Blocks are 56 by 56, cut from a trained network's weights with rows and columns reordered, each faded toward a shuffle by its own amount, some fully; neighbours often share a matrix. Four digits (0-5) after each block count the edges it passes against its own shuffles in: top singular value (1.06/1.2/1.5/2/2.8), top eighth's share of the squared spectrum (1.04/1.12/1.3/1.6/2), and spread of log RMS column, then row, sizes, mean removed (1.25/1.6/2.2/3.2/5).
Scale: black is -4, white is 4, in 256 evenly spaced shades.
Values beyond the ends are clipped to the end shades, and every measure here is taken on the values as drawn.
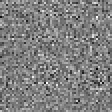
3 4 2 2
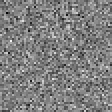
2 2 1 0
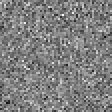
1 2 0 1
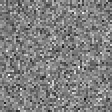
2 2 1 0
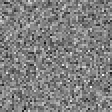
0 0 0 0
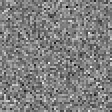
1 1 0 0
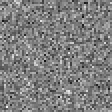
1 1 0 0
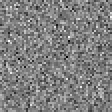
0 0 0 0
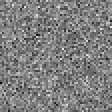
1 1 0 0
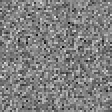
0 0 0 0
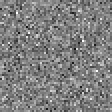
0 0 0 0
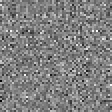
3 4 2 2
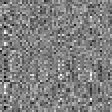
4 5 3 0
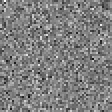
3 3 1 0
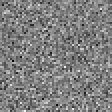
2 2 0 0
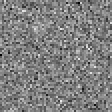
0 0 0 0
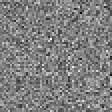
3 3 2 0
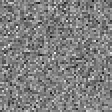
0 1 0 0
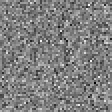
1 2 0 0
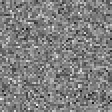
0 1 0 0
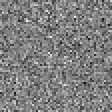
1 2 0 1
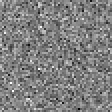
2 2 0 0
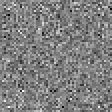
2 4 2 1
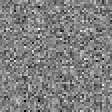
3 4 2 2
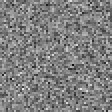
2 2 0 0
